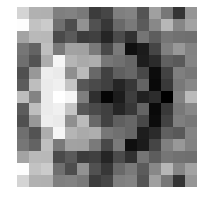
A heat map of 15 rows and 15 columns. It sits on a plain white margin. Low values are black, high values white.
Mirror symmetry: top to bottom. Odd rows or columns: none. Stripes: none. Ninth with the highest average: middle left.
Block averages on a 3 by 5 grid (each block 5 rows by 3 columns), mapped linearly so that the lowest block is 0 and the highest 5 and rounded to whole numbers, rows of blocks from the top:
43113 / 45002 / 43113
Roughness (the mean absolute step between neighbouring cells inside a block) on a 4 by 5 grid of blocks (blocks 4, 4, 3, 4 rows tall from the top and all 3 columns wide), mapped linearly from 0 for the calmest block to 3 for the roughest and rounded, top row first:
11111
32111
32110
11111
